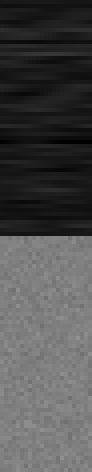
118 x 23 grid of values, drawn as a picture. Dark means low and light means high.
It is made of 2 by 1 panels. Panel 1,1: very low, streaked across, faint in contrast. Panel 2,1: middling, fine-grained, faint in contrast.
